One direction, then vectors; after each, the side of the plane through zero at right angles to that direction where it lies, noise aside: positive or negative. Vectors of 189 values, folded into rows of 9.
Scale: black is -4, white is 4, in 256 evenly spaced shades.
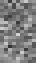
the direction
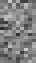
negative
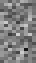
positive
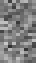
positive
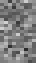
positive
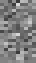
positive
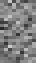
negative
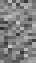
negative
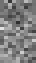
positive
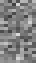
positive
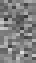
positive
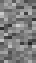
negative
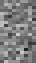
positive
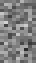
positive
